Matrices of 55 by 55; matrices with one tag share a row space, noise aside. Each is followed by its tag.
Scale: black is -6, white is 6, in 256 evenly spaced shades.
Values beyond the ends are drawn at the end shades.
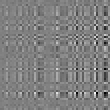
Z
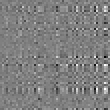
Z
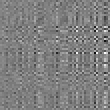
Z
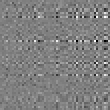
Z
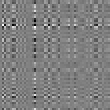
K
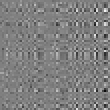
Z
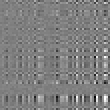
Z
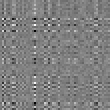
K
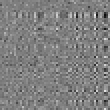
Z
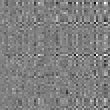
Z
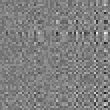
Z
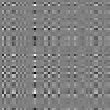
K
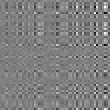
Z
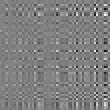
Z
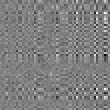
Z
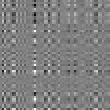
K
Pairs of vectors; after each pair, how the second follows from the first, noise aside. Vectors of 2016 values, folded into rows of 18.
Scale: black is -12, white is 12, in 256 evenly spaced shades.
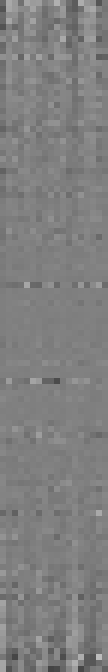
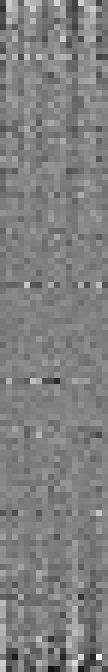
scaled up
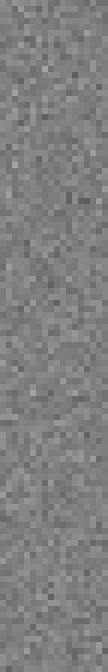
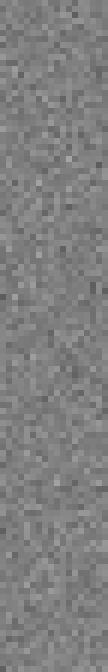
wrapped around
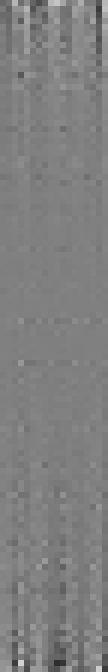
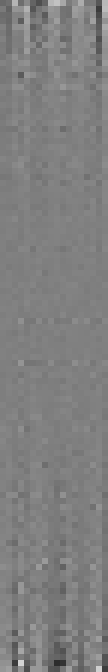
copied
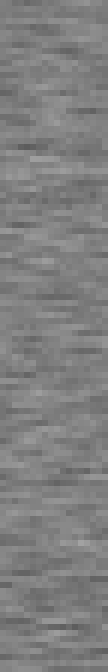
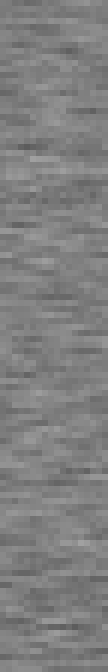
copied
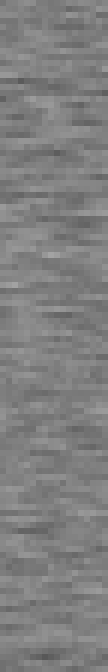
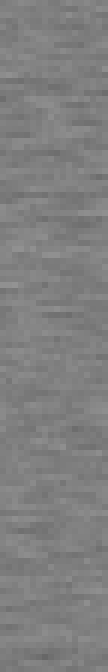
shrunk
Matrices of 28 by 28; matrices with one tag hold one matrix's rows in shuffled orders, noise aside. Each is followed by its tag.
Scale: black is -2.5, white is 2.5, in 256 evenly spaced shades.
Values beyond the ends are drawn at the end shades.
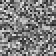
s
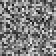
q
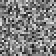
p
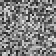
q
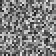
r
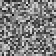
q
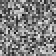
p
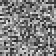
s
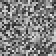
q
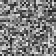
s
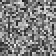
p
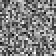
p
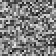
s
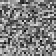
s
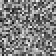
q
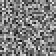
r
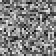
s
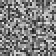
p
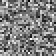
s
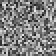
r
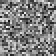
s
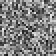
r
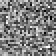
s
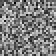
r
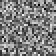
r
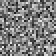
p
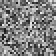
q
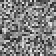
q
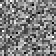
p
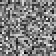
p
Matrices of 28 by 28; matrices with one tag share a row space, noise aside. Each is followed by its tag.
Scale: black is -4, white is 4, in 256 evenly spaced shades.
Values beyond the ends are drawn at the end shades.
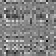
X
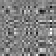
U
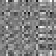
U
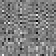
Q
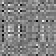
Q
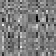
Q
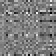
U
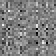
Q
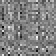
Q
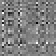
Q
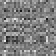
X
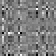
Q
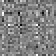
Q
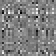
Q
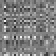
X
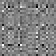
Q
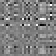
U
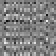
X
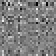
Q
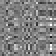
U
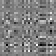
U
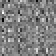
Q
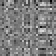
U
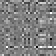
U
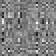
Q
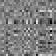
U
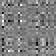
Q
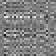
X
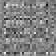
X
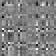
Q
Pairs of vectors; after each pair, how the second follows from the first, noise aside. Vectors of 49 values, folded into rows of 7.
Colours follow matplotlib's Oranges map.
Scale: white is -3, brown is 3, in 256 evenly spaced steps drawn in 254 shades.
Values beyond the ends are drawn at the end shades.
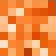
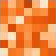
wrapped around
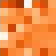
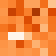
shuffled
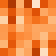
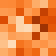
shuffled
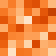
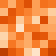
wrapped around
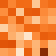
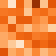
wrapped around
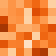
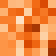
wrapped around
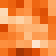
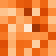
shuffled
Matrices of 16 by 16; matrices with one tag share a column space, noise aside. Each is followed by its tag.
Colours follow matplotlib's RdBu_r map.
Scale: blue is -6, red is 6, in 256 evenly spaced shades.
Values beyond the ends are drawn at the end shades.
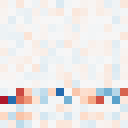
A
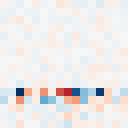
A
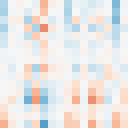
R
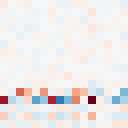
A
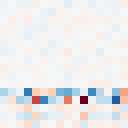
A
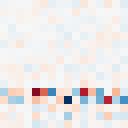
A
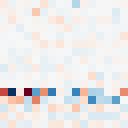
A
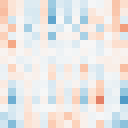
R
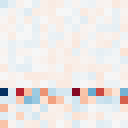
A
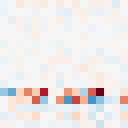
A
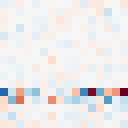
A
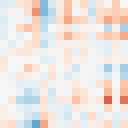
R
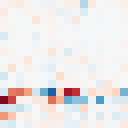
A
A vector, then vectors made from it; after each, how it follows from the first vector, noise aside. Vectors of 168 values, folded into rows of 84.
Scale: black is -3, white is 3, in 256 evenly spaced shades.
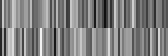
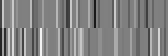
partly zeroed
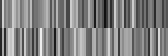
copied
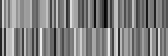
copied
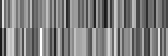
copied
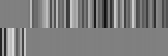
partly zeroed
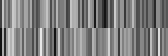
copied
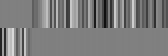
partly zeroed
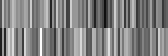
copied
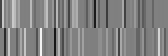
partly zeroed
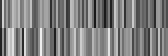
copied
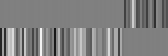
partly zeroed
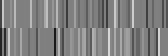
partly zeroed
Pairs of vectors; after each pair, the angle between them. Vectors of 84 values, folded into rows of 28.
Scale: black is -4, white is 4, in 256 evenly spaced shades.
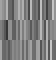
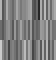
partly aligned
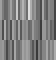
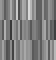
nearly parallel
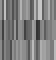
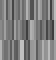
partly aligned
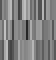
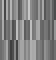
partly aligned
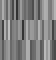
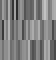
nearly parallel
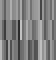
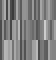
partly opposed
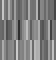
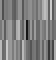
partly opposed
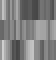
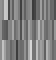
partly aligned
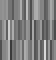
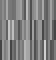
nearly parallel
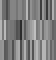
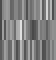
nearly opposite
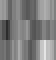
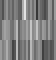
partly opposed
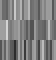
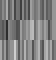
nearly opposite
